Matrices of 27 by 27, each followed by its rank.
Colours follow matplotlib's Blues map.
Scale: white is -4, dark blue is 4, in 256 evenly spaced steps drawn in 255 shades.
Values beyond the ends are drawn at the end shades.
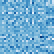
five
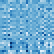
three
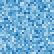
full rank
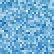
full rank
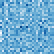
five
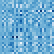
three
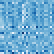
three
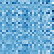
three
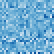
five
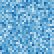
full rank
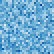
full rank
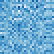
five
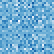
five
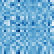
three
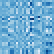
three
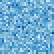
full rank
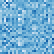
five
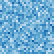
full rank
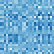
three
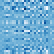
three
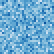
full rank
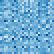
five
